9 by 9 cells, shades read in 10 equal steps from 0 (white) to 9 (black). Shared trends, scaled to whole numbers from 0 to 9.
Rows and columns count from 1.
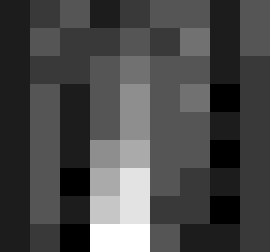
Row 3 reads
8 7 7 6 5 6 6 8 7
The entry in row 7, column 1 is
8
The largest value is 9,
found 5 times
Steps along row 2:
down up same down up down up down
